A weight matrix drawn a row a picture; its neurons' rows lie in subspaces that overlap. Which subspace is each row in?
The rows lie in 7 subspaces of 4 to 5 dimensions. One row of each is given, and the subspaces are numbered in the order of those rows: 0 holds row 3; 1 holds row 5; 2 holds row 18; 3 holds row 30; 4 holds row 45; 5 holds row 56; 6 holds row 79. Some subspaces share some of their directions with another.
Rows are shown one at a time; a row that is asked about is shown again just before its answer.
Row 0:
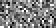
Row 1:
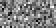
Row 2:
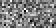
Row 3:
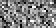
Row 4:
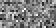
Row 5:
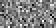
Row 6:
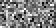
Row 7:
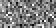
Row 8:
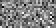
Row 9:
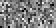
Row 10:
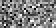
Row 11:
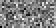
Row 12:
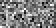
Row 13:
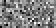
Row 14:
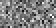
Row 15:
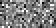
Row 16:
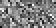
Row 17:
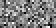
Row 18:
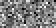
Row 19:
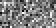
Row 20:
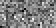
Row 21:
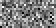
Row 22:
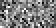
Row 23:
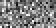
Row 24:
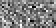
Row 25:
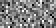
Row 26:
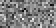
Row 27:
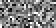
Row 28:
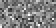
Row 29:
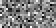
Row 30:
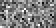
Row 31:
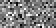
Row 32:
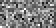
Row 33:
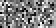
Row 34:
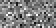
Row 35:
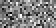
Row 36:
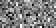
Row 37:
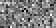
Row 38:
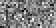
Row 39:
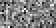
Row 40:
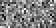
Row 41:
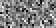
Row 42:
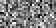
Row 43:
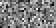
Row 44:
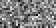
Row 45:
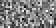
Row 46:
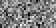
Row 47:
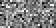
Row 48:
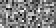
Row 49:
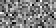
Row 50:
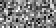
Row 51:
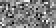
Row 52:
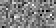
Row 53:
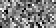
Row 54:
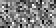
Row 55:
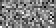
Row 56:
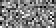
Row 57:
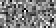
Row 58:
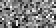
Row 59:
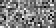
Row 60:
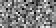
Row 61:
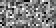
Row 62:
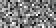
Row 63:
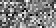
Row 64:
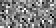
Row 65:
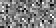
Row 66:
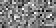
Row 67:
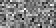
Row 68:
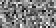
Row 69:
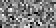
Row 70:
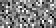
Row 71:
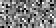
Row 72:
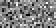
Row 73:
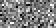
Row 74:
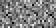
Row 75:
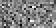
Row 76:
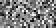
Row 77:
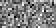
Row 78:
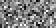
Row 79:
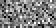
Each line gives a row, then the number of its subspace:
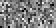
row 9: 2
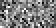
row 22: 3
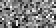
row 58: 4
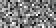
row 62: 4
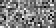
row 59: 5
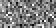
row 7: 0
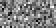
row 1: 5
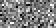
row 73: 1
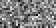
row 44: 4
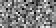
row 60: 2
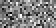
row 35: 0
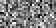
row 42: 4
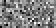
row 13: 6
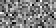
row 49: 4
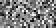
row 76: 4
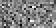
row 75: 0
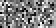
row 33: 2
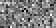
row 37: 6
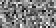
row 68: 0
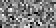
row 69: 1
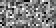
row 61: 2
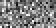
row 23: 6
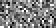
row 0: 6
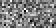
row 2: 0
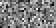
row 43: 2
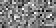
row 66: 2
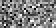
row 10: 0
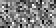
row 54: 0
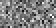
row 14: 4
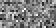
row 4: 5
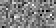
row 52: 2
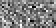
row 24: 0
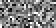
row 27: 1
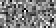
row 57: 0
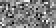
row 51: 2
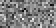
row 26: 1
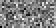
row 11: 5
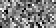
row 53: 3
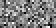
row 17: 6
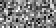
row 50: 5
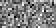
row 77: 2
